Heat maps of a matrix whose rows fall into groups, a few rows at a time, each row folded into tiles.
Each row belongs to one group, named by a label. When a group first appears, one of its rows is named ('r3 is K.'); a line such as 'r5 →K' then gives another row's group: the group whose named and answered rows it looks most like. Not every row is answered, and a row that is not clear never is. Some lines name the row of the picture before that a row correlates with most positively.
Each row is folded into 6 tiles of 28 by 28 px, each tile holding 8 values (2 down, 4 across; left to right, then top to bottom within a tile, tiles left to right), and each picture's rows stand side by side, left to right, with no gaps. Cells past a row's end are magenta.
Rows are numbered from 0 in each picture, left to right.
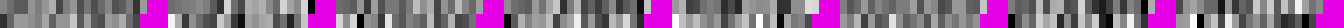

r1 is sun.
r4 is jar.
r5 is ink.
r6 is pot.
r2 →ink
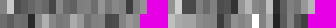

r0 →jar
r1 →jar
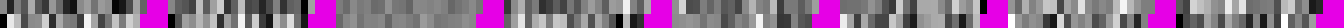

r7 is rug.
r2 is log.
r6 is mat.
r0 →log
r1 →pot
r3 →ink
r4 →jar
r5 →sun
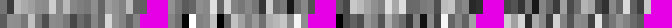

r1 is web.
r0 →rug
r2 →rug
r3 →ink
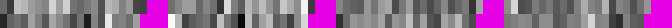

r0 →rug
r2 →pot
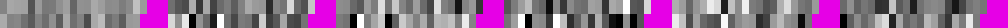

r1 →ink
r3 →ink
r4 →mat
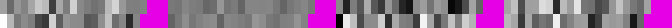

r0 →mat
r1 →log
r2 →log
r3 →mat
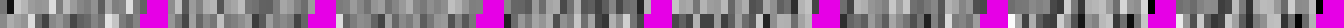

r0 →rug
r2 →mat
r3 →pot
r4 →web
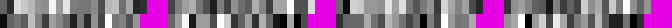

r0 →rug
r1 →ink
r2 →rug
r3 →ink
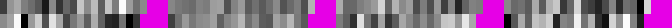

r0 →ink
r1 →pot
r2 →web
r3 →pot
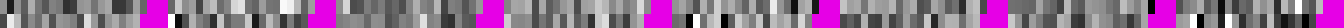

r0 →log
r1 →mat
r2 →jar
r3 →sun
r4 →web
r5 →web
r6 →sun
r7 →ink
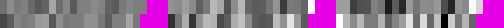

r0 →log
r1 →pot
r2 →jar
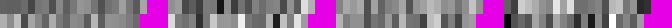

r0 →ink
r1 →jar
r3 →rug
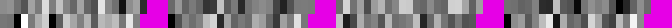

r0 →web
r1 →log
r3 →log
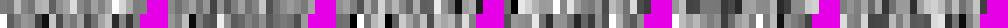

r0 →mat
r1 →ink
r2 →web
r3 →rug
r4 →jar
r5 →sun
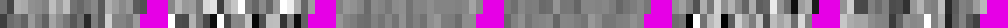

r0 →rug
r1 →mat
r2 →sun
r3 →log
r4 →web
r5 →jar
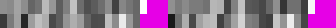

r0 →pot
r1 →pot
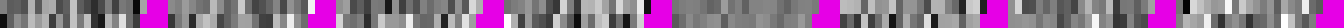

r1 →pot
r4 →log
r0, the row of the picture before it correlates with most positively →1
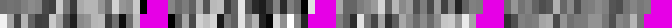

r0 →sun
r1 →pot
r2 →web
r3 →log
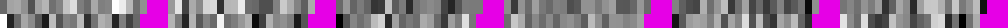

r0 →mat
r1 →mat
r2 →log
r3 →log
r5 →sun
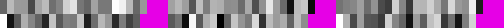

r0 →mat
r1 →web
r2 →sun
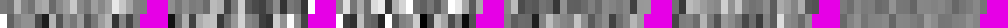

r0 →mat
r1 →pot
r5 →log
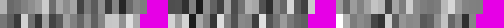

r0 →web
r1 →ink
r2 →mat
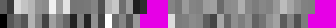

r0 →rug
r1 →mat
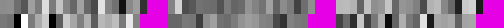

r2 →web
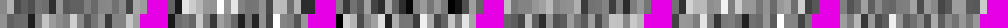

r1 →rug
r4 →rug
